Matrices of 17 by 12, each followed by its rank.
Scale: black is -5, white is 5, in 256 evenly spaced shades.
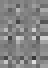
two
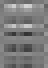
one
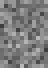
full rank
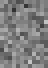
full rank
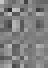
two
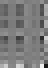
one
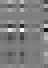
one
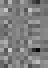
two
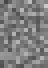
full rank
